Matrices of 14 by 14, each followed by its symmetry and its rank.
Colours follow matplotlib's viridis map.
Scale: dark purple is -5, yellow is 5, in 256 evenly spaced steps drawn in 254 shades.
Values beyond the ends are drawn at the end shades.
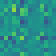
neither, rank three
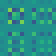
symmetric, rank one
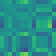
antisymmetric, rank two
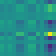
neither, rank one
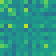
symmetric, rank three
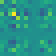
symmetric, rank three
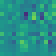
neither, rank three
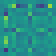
antisymmetric, rank two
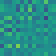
antisymmetric, rank two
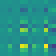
neither, rank one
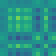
symmetric, rank one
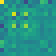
symmetric, rank three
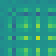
symmetric, rank one
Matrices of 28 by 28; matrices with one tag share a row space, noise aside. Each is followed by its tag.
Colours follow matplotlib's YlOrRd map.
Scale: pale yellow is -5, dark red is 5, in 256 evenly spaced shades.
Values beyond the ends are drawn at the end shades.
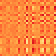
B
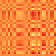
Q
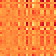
B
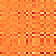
B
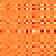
B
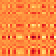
Q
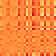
B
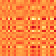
Q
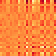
B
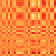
Q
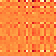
B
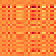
Q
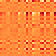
B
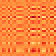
Q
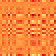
Q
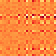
B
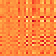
B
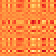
Q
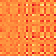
B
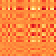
Q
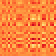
Q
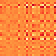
B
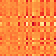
B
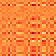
Q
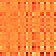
B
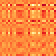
Q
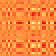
Q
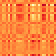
Q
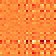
B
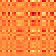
Q
